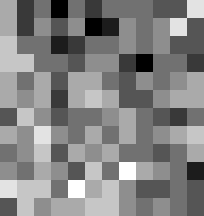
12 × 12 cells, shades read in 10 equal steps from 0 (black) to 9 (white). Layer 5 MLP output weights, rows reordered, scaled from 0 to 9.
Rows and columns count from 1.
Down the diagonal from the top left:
6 2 4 4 6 7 5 6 4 5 4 3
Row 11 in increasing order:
3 3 3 4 4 5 6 7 7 7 8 9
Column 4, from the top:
0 3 1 4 3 2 3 5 3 5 4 6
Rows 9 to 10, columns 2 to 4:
5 7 3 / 4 6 5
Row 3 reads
7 4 4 1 2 4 4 5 4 5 3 3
